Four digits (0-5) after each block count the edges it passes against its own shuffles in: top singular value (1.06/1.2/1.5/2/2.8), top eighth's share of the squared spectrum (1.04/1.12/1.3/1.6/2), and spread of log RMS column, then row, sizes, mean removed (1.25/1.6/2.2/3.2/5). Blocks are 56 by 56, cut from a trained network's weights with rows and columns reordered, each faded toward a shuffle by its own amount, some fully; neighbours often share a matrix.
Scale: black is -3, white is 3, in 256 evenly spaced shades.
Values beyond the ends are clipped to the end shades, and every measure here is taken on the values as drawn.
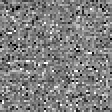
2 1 1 0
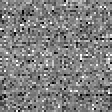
2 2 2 0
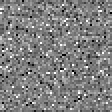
1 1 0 0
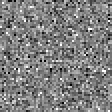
2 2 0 1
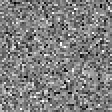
2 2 0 0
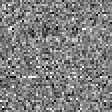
3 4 1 2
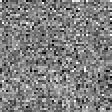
3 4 2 2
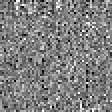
3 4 2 2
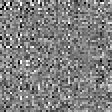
3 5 3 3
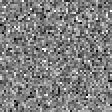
0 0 0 0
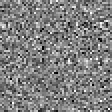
3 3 1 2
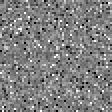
0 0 0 0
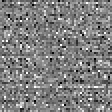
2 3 2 1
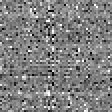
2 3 2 0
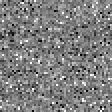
1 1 0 0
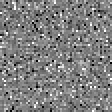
1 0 0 0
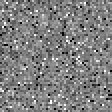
0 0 0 0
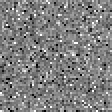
0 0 0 0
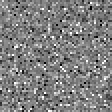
0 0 0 0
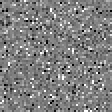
0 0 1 0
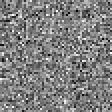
3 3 0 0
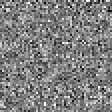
3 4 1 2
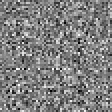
4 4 2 3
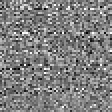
3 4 1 3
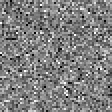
1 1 0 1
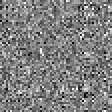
3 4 2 2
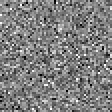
2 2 0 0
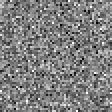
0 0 0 0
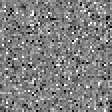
0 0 0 0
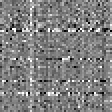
3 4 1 3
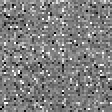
2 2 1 0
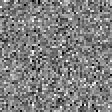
2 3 1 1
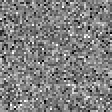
1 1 0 0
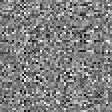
3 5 2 3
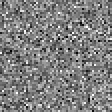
2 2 0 2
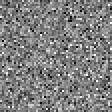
0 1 0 0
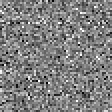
2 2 0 1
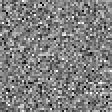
2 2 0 1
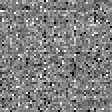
2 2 2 0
